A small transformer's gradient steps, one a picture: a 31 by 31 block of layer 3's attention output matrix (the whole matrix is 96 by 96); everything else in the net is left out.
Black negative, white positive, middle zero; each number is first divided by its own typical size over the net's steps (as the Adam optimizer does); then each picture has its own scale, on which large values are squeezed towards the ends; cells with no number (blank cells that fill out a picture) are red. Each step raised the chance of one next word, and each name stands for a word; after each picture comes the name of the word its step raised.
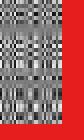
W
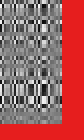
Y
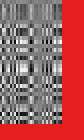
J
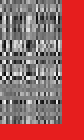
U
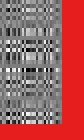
J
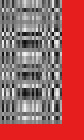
U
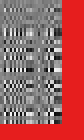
J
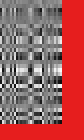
J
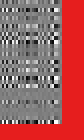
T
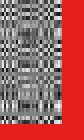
W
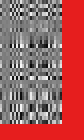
W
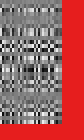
J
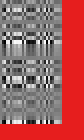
T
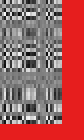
W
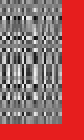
U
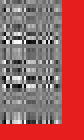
T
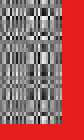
U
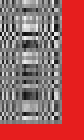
U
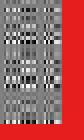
T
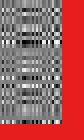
T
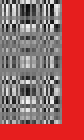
Y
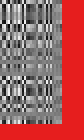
Y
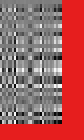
J
